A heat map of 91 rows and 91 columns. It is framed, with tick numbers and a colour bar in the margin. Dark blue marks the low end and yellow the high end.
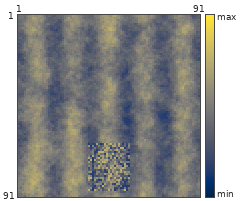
Values change most from cell to cell in the bottom middle. The bottom left is the ninth with the highest average. There is no overall slope. Stripes running up and down repeat 5 times from left to right. An odd patch, rougher than its surroundings, sits in the bottom middle.
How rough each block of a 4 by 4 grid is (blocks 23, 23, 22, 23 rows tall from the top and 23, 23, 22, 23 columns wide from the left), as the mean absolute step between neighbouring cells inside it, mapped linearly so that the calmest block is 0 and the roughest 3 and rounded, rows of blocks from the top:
0 0 0 0 / 0 0 0 0 / 0 1 1 0 / 0 3 3 0
